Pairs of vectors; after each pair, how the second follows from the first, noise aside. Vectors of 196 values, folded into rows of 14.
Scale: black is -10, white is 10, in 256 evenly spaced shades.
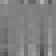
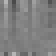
reversed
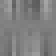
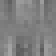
reversed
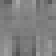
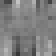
scaled up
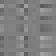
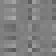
reversed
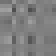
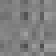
reversed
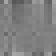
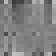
scaled up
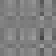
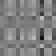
scaled up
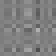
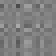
reversed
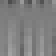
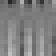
scaled up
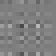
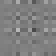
reversed
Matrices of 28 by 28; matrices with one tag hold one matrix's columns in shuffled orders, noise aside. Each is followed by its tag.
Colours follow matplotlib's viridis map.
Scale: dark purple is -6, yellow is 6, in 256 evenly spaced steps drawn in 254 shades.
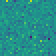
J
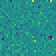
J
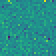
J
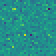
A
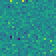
J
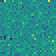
J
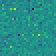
A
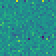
J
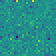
J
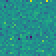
J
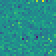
J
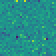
J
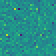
A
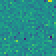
J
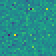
A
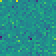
J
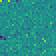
J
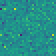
A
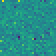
J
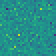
A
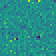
J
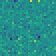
J
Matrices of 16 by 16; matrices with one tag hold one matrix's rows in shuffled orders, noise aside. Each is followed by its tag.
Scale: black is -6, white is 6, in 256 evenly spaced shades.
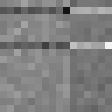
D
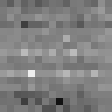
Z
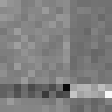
D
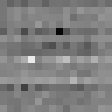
Z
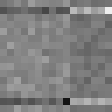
D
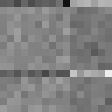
D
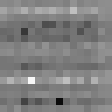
Z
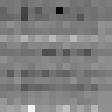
Z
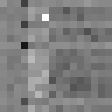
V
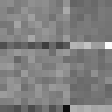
D
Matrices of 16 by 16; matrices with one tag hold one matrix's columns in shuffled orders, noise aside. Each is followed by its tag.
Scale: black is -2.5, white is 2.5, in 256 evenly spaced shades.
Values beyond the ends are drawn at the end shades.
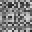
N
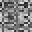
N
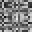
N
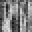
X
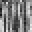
X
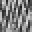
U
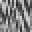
U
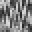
U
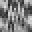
U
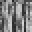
X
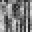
X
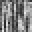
X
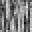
X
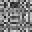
N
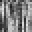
X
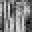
X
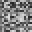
N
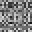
N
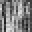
X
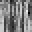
X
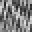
U
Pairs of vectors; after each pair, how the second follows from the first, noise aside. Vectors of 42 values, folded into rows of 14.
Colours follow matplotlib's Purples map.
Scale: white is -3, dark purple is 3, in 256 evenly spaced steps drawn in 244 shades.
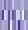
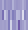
shrunk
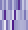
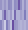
shrunk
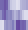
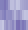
shrunk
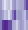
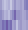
shrunk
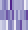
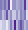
sign-scrambled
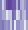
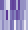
sign-scrambled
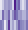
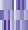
sign-scrambled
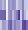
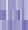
shrunk
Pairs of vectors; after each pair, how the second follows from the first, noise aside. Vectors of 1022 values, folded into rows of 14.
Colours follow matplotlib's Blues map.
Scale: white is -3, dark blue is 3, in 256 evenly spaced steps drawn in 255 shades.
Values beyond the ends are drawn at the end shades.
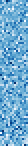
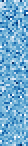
reversed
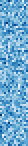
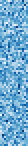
negated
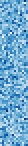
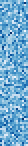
negated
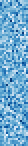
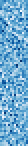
reversed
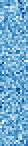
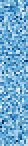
negated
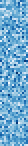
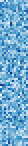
reversed
